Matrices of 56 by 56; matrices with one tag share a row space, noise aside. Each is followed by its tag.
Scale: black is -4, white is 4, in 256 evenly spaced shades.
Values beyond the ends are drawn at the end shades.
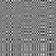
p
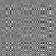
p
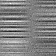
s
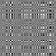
p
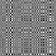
p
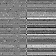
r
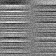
s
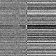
r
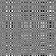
p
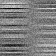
s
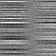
s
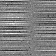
s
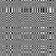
p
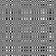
p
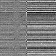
r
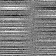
s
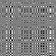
p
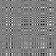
p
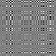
p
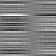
s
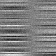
s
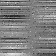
s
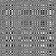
p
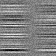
s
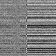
r
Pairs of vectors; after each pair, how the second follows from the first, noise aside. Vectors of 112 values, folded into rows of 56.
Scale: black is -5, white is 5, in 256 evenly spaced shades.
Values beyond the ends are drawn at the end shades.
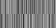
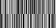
scaled up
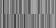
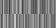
negated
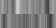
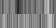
negated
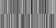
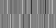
partly zeroed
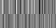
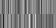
shuffled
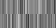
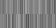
shrunk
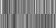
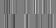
partly zeroed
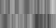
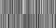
shuffled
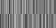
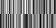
scaled up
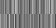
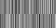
sign-scrambled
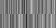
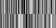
scaled up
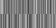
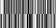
scaled up
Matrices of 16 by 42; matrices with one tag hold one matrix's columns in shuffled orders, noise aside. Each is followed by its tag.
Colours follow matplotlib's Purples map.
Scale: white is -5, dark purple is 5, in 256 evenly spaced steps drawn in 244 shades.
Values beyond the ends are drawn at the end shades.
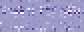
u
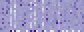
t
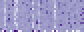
t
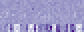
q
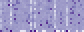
t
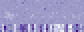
q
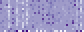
t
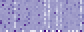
t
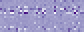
u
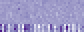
q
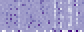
t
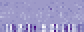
q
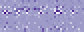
u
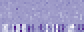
q
